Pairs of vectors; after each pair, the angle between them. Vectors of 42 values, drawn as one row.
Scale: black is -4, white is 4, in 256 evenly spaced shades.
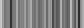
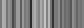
orthogonal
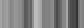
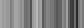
nearly parallel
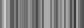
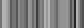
nearly parallel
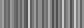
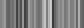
partly aligned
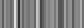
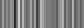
nearly opposite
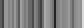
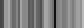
nearly parallel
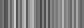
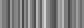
orthogonal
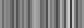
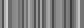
orthogonal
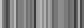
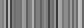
orthogonal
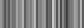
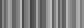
partly opposed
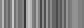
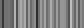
partly opposed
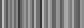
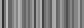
nearly opposite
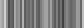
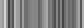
nearly parallel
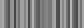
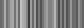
partly aligned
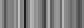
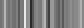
nearly opposite
